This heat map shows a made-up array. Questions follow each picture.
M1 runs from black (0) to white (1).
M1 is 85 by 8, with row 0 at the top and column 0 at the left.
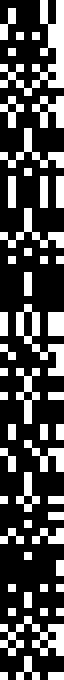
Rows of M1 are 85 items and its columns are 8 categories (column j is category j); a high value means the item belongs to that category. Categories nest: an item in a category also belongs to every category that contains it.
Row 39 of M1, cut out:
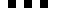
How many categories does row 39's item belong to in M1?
5
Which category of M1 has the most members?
7
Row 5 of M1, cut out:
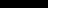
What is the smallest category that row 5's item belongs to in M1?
6
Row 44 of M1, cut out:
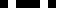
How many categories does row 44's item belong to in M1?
3
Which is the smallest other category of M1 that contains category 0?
6
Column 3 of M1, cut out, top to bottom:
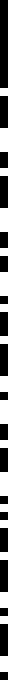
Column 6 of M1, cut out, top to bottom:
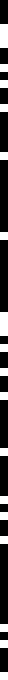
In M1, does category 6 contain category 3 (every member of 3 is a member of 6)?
no
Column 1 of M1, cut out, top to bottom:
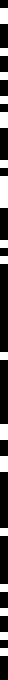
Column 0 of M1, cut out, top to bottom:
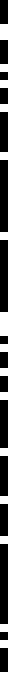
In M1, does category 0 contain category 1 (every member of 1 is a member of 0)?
no
